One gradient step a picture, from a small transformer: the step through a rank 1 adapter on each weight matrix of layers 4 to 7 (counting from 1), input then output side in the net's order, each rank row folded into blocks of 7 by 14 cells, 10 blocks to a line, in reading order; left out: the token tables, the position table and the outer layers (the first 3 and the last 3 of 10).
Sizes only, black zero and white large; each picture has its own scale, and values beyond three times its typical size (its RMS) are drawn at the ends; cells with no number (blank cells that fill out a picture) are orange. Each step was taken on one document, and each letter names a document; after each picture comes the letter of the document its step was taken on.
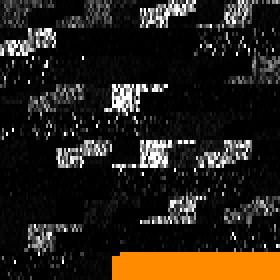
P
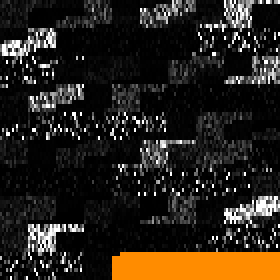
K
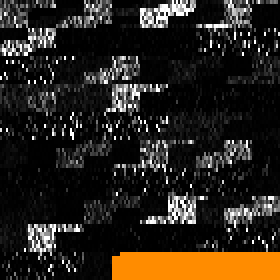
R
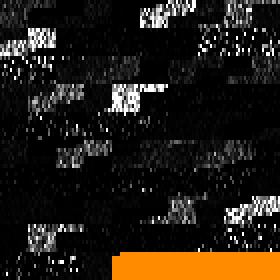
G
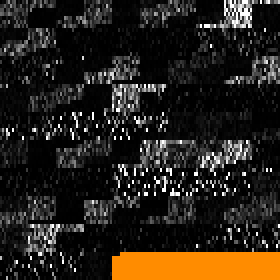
K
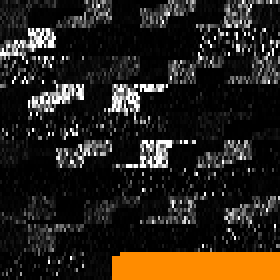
G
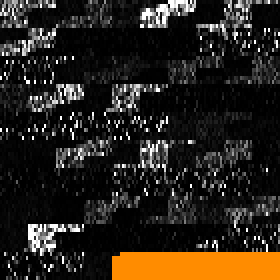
R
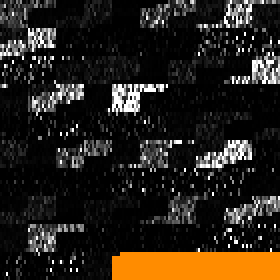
G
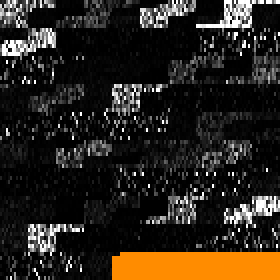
K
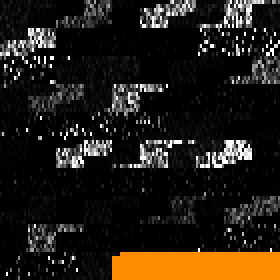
G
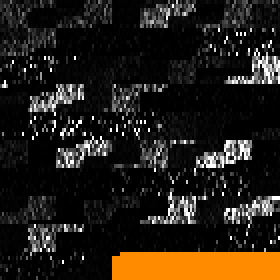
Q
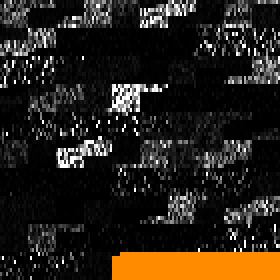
P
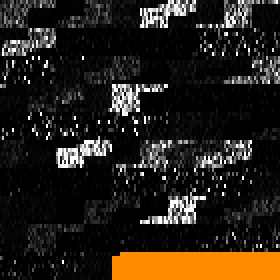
P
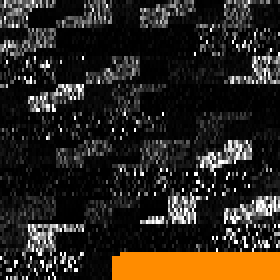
K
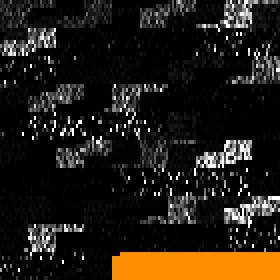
Q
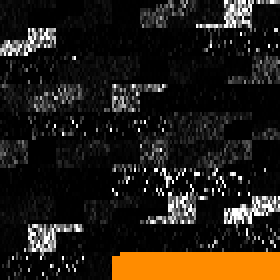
R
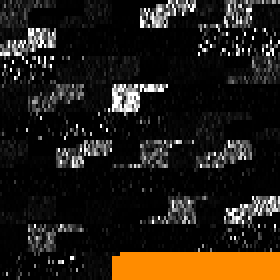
G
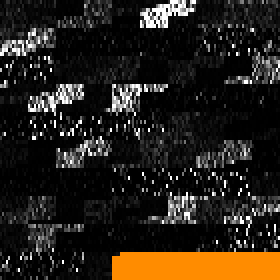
Q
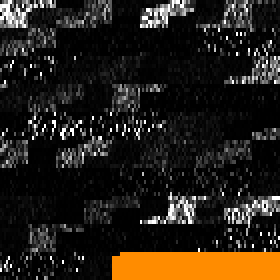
Q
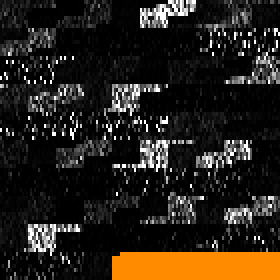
R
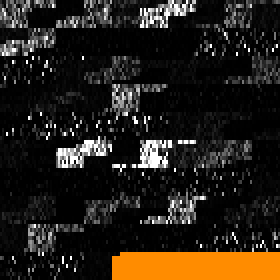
P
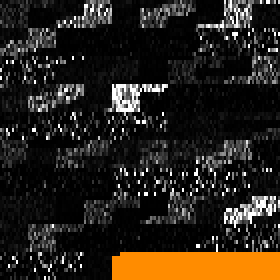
K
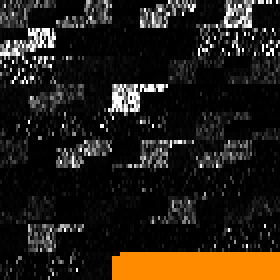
G
